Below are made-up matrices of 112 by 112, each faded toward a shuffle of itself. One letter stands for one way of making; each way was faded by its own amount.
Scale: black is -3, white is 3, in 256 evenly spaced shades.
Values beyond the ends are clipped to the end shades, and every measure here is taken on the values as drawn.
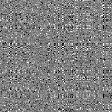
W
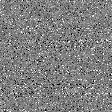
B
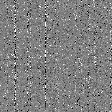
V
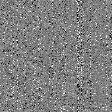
V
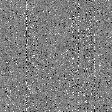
V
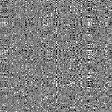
W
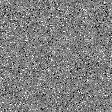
B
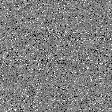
B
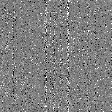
V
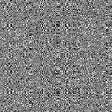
W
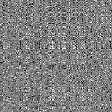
W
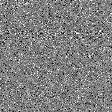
B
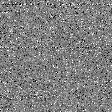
B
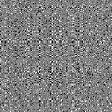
W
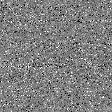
B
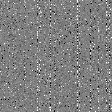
V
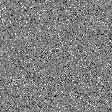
B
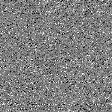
B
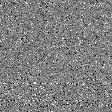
B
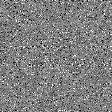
B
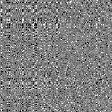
W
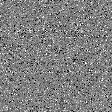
B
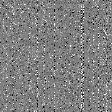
V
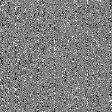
V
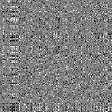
W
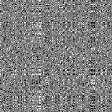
W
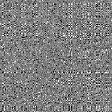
W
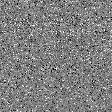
B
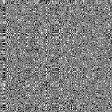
W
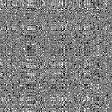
W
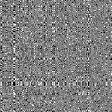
W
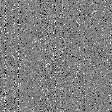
V
